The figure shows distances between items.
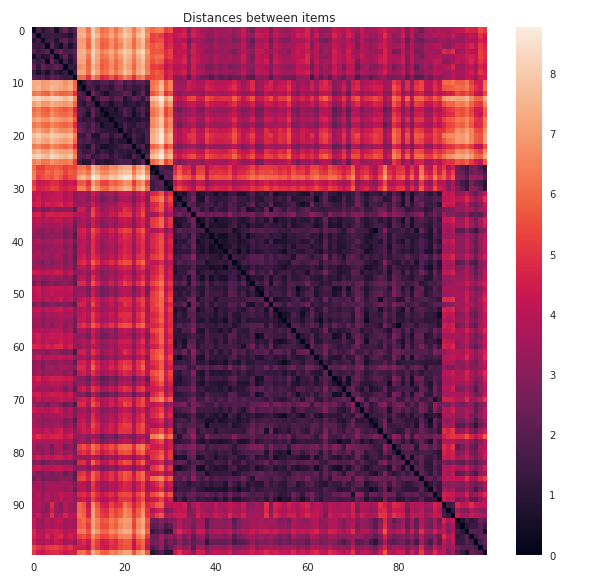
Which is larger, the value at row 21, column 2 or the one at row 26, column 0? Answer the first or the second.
the first
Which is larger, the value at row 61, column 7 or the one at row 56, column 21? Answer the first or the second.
the second
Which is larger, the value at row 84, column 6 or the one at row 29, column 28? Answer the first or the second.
the first
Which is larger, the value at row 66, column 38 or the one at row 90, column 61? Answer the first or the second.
the second
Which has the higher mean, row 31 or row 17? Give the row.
17
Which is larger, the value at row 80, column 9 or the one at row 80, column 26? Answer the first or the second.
the second
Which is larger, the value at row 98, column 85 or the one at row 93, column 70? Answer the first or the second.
the first
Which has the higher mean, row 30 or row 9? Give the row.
30
